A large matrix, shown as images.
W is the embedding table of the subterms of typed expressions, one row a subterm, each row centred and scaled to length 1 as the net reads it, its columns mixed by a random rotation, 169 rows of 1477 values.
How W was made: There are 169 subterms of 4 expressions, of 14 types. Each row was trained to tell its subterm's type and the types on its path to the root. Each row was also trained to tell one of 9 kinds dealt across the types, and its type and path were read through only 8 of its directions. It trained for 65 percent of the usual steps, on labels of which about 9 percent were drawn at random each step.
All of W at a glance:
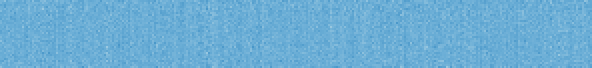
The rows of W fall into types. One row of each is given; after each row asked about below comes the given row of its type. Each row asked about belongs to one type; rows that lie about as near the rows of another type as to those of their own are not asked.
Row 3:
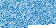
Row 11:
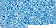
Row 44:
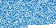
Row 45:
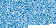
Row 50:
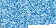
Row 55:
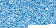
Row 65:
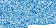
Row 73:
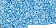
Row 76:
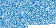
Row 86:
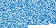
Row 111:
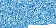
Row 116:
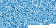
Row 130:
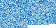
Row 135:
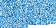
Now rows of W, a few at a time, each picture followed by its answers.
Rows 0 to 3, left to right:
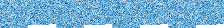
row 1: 44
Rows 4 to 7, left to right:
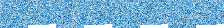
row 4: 116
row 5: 11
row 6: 3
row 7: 116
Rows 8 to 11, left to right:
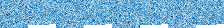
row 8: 130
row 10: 116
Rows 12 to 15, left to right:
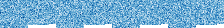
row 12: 73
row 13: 50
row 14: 73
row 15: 135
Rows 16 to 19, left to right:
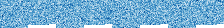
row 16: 111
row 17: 135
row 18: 11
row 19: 44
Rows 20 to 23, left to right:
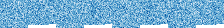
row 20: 11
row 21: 3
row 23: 44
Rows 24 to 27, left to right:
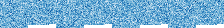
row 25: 45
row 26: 111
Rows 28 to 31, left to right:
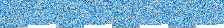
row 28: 111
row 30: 111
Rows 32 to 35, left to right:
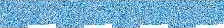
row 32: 65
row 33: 45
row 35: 50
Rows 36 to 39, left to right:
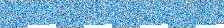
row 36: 55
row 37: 130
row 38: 86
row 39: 50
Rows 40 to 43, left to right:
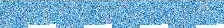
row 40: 55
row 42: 86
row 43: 45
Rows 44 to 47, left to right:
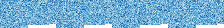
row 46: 135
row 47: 86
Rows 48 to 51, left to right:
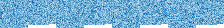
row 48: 50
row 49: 3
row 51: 65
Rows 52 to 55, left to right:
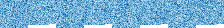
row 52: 45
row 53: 135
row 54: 135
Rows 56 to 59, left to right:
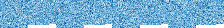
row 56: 86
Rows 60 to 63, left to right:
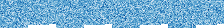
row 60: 55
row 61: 73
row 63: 45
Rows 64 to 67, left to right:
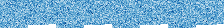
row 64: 50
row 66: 44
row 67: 44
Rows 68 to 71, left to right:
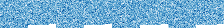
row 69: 65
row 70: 130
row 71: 76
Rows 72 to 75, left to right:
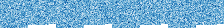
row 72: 44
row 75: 55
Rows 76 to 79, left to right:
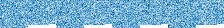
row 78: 50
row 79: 135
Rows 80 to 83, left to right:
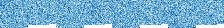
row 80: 135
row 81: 3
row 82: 130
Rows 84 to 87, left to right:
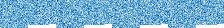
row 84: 50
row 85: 44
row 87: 50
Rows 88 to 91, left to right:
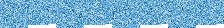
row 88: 116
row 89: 73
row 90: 65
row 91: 86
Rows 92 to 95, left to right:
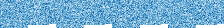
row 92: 111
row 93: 11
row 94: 130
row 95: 86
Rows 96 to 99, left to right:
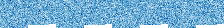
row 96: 73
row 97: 3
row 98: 111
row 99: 3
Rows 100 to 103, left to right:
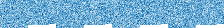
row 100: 65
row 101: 111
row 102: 50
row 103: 111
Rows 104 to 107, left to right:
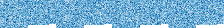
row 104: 116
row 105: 55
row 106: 116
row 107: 76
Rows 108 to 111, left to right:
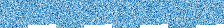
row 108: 55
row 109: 65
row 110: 3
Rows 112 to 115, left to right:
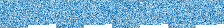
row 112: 116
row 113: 45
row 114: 111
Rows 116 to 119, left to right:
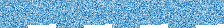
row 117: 86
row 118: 116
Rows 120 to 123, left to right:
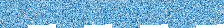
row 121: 135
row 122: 3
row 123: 50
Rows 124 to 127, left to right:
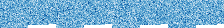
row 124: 86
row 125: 65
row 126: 135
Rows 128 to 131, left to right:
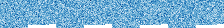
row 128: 73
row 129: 130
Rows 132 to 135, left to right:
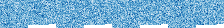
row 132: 3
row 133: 55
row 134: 55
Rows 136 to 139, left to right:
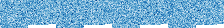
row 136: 55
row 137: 135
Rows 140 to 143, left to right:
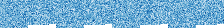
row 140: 73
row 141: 130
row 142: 3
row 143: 86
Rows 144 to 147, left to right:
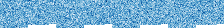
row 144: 44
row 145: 11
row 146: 65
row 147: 50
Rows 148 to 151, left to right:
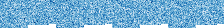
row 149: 135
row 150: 130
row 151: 111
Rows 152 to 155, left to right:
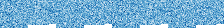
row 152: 111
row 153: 86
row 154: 45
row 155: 86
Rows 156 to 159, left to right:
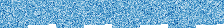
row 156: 45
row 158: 65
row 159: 65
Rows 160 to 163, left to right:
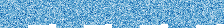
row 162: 86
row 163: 111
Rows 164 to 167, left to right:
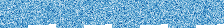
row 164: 135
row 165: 50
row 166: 65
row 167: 3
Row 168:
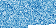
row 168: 3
